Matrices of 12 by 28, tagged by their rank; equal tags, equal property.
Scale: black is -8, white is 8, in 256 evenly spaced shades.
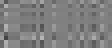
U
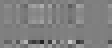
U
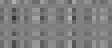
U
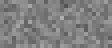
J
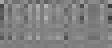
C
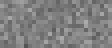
J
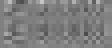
C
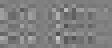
C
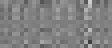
C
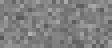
J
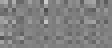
C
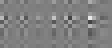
U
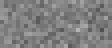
J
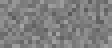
J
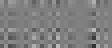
U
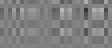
U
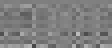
C
